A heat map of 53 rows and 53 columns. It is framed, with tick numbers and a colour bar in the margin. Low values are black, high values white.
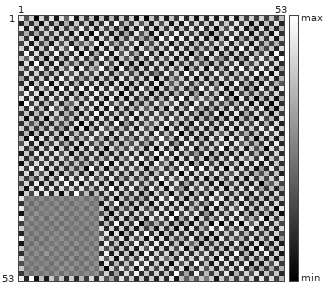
Average level on the scale: 50%. Slope: none. Odd rows or columns: none. Histogram: two levels. Odd patch: calmer, in the bottom left. Grain: checkered. Calmest part: bottom left.
